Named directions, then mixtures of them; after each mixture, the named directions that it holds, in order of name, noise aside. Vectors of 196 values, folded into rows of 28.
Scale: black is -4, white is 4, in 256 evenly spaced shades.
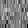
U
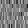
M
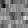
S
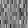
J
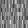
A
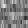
A, S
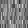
A, U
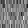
A, M, S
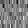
J, M, S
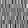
A, M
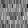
M, S, U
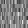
A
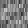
J, S, U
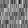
J, S, U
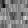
S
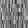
A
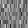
J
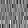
A, M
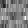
S, U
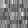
J, S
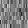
J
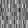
A, J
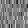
M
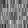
A, S, U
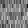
M, S, U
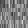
A, S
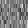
A, J, U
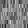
A, S, U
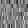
M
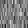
A, J, U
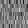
M
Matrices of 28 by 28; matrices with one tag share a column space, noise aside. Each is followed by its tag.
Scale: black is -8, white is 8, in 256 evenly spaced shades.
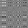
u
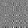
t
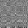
t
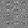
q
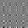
t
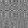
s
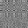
s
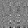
t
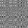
u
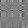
s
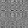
s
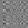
q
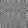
s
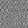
q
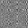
q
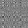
u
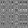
q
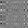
q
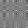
s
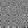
t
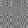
u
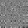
t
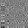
t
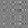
q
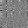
s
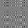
u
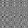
u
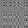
u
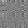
s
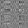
q
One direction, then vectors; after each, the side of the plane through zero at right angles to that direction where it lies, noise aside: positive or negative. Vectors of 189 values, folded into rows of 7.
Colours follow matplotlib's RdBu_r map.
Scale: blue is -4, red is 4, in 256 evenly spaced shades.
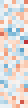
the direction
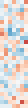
positive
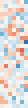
negative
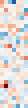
negative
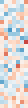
positive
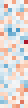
positive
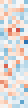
negative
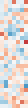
positive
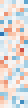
negative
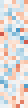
positive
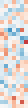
positive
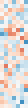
negative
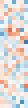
negative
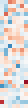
negative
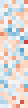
positive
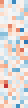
negative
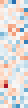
negative
